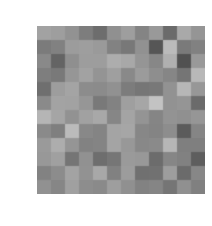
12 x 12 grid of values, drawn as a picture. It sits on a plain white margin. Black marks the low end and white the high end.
Mirror symmetry: none. Roughest part: top right. Odd rows or columns: none.
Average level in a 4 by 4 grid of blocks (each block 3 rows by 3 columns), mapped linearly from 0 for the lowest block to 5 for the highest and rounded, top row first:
2322
3333
5332
3210
